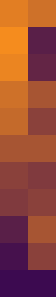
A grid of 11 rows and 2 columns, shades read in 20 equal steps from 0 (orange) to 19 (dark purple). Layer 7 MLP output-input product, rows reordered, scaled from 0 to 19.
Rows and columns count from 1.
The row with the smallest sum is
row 1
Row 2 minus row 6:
-8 8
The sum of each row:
6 16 16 12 16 16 23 23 24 29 38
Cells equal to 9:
0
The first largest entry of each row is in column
2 2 2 2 2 1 2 1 1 1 1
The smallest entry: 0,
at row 2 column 1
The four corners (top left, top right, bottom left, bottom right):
2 4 19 19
